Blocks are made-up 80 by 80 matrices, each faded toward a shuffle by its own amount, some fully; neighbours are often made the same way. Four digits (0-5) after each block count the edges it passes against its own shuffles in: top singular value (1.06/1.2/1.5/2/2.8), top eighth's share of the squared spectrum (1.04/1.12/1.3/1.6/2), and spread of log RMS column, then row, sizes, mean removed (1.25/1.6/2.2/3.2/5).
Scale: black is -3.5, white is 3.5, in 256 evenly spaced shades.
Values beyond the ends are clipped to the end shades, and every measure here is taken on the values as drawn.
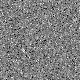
1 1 0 0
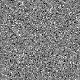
3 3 1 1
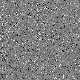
3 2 1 0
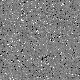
1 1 0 0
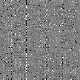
4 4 2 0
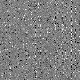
4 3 2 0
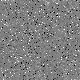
1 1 0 0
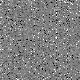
3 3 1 0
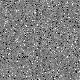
2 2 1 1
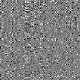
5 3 2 2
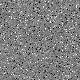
1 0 0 0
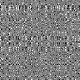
5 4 3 3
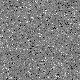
2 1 0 0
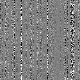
3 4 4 0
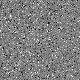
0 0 0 0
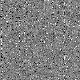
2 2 2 0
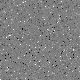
0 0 0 0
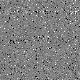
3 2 1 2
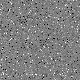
0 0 0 0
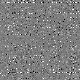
3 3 2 2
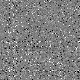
3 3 2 2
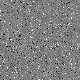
1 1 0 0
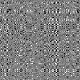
5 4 3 3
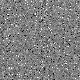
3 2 1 0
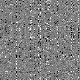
4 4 3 1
